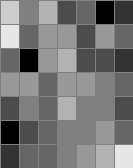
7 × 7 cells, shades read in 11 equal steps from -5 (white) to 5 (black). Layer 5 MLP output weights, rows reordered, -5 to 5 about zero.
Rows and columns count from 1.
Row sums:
6 -3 10 -2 3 8 -2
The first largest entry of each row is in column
6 5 2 3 1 1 1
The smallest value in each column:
-4 -1 -2 -2 -1 -2 -4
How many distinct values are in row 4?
3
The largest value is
5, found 3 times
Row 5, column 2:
0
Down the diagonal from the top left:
-3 1 -1 -1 0 -1 -4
